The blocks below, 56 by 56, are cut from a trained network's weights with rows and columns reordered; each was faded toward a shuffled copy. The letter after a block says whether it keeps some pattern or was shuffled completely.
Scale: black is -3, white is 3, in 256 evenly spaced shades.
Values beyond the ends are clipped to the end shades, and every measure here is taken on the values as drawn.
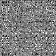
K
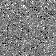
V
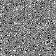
K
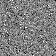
V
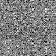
K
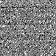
K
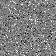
V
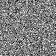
V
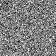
V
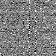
K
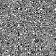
K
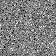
V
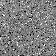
V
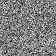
V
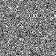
K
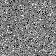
V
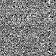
K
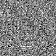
K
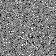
V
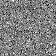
V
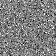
V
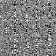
K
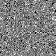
K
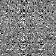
K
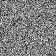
V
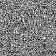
K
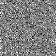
K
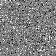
V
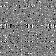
K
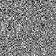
K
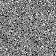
V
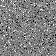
V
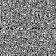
K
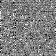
K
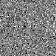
K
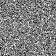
V
